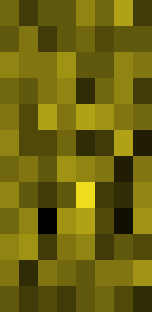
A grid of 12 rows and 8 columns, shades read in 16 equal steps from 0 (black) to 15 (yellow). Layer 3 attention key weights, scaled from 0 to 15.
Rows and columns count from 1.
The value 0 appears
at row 9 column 3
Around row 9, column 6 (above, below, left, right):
4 4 11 1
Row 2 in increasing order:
4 5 6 6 6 6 7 8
